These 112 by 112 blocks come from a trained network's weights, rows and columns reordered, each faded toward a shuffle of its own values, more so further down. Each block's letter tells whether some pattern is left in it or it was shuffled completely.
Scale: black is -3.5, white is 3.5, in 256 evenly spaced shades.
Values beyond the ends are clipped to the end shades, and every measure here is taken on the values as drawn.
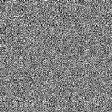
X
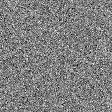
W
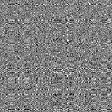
X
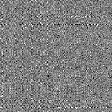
X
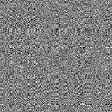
X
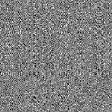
X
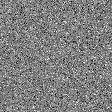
W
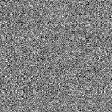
X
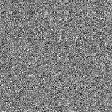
X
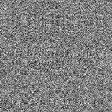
X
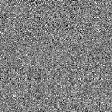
X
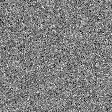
W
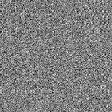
X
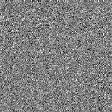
X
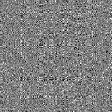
X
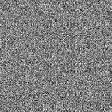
X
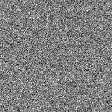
X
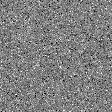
W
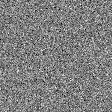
W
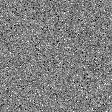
W
